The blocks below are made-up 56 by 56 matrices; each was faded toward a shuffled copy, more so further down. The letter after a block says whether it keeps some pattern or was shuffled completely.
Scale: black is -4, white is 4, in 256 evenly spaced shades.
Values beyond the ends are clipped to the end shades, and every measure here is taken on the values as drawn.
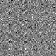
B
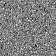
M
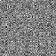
B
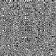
B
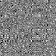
B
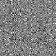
B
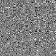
B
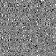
B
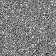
M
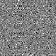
B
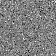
M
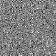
B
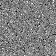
M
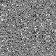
B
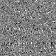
B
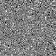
B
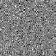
B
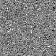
B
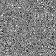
B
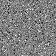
M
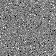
M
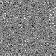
B
